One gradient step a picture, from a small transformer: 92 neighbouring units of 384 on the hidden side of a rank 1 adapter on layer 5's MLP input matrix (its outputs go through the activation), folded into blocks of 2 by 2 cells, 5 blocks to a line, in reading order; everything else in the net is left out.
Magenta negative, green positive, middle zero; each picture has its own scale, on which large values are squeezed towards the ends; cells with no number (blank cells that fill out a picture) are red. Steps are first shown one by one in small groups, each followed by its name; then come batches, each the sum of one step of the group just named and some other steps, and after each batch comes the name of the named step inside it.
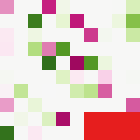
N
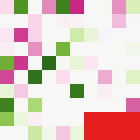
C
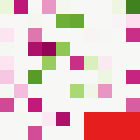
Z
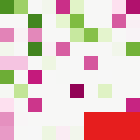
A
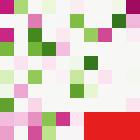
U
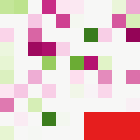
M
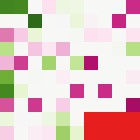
A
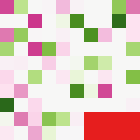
U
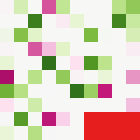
N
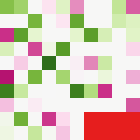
N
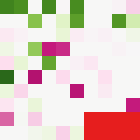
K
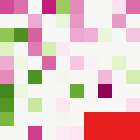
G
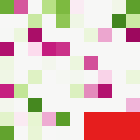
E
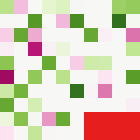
E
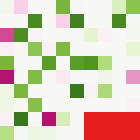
E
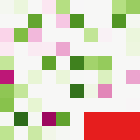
E
